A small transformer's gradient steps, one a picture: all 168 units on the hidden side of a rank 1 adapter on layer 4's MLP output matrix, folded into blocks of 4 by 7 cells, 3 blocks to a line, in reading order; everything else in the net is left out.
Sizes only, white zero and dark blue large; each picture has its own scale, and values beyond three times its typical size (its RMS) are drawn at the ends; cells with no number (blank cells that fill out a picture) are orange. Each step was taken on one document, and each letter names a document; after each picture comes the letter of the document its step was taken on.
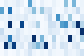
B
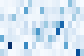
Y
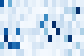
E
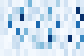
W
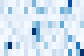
Y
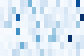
W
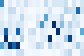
E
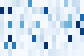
B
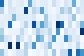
Y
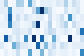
B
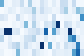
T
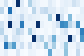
B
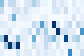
E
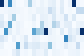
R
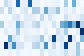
B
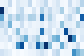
W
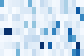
T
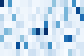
R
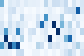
E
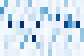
B
